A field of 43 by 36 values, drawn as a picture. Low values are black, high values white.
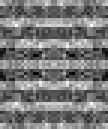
Stripes: horizontal, repeating 6 times. Slope: none. Grain: streaks across. Mirror symmetry: left to right and top to bottom.
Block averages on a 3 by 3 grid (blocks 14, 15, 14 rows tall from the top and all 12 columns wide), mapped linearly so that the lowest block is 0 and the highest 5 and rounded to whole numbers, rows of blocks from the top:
222 / 050 / 222
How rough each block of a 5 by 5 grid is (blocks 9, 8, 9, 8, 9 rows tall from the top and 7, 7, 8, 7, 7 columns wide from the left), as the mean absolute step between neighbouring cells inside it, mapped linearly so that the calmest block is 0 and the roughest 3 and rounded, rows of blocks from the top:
10001 | 12021 | 13131 | 12021 | 10001
